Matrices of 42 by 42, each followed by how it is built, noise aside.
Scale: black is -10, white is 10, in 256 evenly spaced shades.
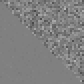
upper triangular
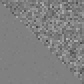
upper triangular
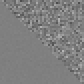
upper triangular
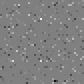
sparse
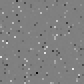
sparse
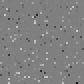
sparse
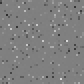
sparse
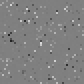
sparse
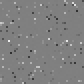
sparse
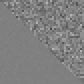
upper triangular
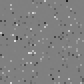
sparse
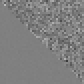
upper triangular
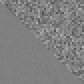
upper triangular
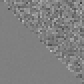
upper triangular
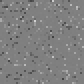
sparse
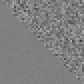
upper triangular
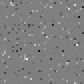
sparse
